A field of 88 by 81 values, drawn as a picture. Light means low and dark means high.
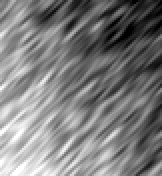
Lone odd cells: none. Ninth with the lowest average: bottom left. Mirror symmetry: none. Slope: up to the top right. Grain: diagonal, up to the right.
